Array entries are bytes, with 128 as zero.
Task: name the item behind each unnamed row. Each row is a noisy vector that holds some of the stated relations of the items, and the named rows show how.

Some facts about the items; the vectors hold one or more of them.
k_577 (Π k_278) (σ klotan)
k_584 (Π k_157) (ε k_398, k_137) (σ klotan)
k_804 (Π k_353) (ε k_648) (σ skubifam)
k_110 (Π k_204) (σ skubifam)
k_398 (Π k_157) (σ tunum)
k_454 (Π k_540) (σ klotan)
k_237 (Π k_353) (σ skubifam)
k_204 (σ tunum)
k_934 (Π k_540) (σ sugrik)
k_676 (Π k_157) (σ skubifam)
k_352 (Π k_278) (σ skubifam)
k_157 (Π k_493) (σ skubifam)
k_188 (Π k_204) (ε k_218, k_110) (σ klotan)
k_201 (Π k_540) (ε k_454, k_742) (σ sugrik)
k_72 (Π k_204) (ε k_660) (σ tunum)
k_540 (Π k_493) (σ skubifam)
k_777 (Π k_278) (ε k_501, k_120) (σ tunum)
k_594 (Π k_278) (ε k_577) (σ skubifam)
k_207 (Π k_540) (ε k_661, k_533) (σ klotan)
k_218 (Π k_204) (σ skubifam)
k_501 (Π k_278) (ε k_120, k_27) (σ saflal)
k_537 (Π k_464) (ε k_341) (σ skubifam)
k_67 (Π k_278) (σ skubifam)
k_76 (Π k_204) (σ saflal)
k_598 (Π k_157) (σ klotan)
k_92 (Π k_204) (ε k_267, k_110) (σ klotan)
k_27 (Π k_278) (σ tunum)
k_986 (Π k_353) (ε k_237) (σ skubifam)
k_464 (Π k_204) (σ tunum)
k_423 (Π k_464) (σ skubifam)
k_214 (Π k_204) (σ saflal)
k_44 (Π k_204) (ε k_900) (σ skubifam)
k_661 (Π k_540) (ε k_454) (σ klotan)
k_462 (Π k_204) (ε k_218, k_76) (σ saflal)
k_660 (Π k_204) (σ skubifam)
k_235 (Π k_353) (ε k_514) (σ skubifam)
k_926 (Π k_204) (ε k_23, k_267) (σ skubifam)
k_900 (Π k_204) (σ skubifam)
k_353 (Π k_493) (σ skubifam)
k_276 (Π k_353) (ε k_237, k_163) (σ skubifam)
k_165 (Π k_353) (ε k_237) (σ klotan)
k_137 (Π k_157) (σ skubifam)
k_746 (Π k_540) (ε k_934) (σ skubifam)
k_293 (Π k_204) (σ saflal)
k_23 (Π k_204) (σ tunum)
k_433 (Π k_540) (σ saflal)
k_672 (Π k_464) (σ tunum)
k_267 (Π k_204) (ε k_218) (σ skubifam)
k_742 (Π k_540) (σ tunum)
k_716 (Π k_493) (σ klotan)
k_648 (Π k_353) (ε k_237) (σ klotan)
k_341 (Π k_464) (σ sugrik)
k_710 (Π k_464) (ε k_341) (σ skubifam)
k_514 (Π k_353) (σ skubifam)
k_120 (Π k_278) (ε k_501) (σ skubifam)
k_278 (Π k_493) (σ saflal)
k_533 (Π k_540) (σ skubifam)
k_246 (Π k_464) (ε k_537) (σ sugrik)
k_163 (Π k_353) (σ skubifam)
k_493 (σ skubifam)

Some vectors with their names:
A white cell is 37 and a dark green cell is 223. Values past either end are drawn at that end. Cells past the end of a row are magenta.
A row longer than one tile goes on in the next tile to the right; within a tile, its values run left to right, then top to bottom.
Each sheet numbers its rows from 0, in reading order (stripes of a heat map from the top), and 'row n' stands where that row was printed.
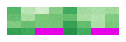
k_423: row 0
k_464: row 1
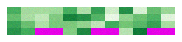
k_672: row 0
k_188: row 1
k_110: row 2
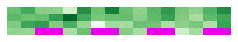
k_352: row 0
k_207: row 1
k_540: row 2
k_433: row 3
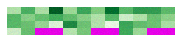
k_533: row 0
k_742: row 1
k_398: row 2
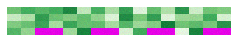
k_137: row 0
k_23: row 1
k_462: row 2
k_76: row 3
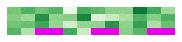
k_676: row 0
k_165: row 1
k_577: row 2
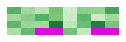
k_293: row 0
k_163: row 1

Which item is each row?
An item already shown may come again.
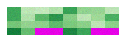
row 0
k_537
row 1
k_341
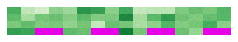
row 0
k_423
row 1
k_716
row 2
k_710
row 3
k_493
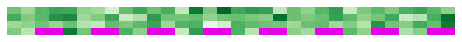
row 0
k_746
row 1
k_246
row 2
k_137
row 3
k_454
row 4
k_777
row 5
k_540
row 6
k_235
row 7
k_501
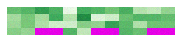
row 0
k_934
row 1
k_648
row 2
k_44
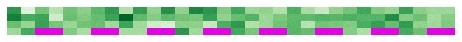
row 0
k_926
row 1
k_540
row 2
k_201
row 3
k_584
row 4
k_72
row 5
k_44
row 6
k_594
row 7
k_204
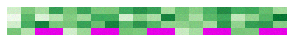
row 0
k_237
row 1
k_278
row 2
k_27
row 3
k_433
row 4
k_120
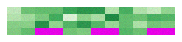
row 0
k_514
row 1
k_27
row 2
k_44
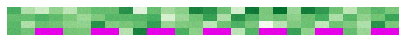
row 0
k_44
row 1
k_353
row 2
k_267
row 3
k_598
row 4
k_661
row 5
k_598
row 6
k_235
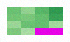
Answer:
k_540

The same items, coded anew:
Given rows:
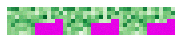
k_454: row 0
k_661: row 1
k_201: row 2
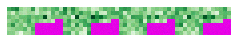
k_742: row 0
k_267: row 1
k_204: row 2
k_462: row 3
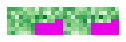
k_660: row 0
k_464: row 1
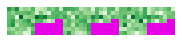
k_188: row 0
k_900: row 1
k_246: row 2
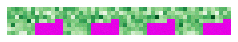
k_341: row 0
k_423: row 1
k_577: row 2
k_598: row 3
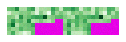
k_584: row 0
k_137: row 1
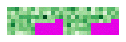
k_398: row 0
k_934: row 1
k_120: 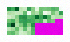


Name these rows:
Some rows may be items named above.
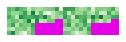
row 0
k_710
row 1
k_23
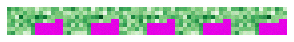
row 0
k_926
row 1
k_746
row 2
k_72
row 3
k_44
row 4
k_746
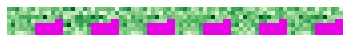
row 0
k_398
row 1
k_120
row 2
k_716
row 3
k_533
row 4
k_462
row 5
k_594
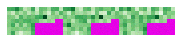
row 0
k_533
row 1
k_27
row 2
k_514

